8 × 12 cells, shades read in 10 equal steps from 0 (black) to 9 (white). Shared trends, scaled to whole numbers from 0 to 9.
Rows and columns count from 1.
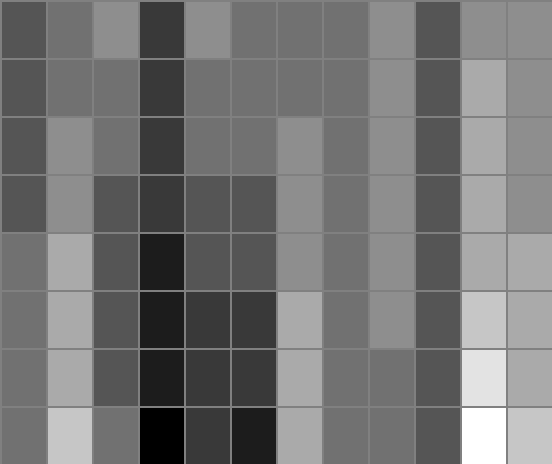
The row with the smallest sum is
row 4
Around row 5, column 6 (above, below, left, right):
3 2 3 5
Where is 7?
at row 6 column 11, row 8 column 2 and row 8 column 12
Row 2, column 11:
6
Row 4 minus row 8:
-1 -2 -1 2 1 2 -1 0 1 0 -3 -2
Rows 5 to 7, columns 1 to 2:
4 6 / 4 6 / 4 6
